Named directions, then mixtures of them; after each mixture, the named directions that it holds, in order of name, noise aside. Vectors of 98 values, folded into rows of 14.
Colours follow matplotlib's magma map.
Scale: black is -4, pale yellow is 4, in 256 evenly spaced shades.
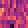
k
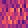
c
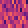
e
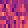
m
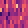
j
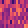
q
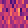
c, e, q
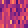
q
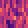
j, k, m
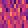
c, e, q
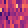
j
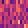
q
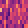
j, q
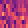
m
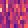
j, m, q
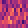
c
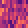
c, e, k
